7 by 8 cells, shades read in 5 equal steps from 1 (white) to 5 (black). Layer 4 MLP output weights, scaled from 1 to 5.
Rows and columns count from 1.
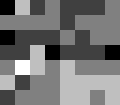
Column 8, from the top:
3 3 3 5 3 2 2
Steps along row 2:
same same same up down same same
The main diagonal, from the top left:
5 3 4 5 2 2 3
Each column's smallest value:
2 1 2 3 2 2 2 2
